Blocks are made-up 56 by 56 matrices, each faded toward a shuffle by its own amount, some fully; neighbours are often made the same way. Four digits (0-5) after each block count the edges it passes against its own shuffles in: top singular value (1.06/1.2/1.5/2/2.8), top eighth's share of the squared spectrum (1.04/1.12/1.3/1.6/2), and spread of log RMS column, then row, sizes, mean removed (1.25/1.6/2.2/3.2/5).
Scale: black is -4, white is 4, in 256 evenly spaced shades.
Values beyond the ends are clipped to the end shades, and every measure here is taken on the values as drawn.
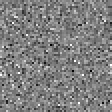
0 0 0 0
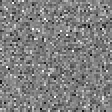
0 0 0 0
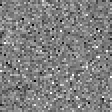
0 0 0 0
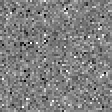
1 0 1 0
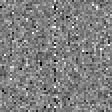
2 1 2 0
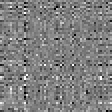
4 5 3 3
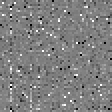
3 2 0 0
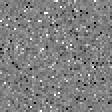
0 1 0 0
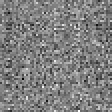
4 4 2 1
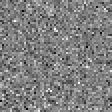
0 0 0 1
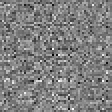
4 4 2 2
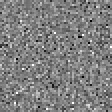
0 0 0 0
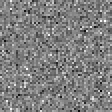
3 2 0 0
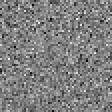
1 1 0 0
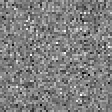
3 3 1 1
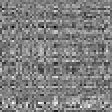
4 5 3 3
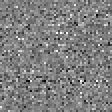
1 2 0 2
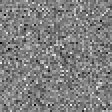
0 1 0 1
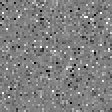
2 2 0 0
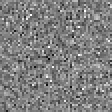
3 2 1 0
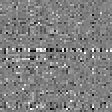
4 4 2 3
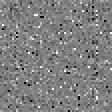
1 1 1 0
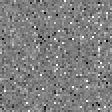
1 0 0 0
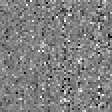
1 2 2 0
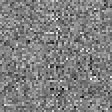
3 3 1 1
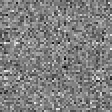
3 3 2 1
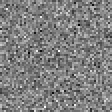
2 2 0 0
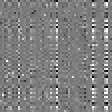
5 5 3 2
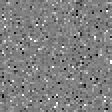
1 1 0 0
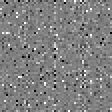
3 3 1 1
